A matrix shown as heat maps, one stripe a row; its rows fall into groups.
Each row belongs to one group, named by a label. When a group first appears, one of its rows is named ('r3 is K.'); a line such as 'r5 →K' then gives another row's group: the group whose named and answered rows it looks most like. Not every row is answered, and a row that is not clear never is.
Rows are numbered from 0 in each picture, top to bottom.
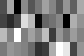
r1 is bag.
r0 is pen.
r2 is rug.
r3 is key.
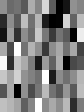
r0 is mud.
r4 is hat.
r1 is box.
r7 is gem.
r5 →rug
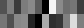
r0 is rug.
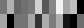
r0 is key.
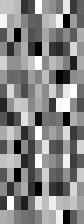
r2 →pen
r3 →bag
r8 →bag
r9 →gem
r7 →key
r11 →gem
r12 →pen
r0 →gem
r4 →gem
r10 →pen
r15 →hat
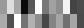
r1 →rug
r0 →gem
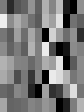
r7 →mud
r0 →hat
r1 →hat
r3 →mud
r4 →hat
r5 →key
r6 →bag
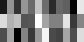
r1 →gem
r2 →pen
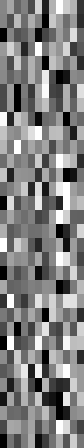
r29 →mud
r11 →key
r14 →box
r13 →key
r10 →rug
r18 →key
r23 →pen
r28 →box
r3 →gem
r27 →bag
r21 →box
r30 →key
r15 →key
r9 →gem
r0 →key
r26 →key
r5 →mud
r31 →bag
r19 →bag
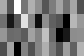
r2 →mud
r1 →bag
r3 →pen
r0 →rug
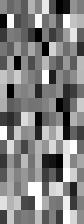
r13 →gem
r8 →bag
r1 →box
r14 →gem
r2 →bag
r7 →mud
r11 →box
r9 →hat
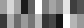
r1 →box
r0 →gem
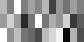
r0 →rug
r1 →gem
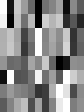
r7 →key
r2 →gem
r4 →mud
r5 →box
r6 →key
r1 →hat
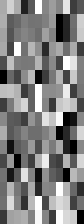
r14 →gem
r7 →key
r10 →hat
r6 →gem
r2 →mud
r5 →bag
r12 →bag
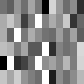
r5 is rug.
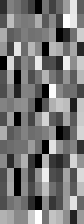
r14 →bag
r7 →key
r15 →gem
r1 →box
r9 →mud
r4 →box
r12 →pen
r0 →bag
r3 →rug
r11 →bag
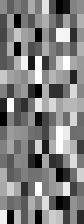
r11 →bag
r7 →box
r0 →mud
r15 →hat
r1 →pen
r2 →key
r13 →gem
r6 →bag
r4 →key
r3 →pen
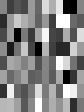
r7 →gem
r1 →key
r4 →key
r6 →box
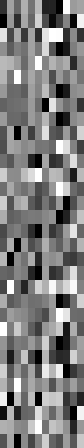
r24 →mud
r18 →hat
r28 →hat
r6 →mud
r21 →mud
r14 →hat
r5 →rug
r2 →hat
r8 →mud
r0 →box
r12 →gem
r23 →hat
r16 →bag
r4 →gem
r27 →rug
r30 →gem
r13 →key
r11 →bag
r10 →key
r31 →pen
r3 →mud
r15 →mud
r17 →pen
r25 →bag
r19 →bag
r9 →pen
